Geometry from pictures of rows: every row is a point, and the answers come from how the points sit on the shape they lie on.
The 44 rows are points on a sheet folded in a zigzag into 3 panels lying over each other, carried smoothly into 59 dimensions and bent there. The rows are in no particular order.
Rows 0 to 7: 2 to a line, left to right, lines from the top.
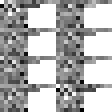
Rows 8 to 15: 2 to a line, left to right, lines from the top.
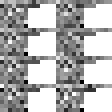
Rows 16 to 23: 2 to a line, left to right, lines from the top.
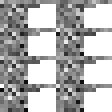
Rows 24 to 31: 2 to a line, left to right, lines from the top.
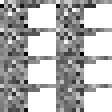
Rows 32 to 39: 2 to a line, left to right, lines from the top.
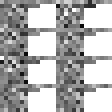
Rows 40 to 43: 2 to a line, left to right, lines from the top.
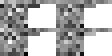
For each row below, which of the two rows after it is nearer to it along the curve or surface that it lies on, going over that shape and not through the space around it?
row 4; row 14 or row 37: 14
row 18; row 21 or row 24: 24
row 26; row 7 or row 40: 7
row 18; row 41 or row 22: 22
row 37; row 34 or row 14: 34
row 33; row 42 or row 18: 42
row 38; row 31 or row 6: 31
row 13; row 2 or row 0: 2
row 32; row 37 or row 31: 31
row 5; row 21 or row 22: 21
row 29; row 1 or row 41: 1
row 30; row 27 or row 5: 27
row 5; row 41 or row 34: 41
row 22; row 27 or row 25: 25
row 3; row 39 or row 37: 39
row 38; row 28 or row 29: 29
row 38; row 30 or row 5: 30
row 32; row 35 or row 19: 19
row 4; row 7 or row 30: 30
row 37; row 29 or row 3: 29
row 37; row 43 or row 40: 40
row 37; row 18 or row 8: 8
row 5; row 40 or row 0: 0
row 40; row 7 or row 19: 19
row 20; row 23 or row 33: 33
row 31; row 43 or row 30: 30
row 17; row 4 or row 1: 1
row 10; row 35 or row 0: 35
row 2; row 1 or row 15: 15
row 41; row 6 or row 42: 6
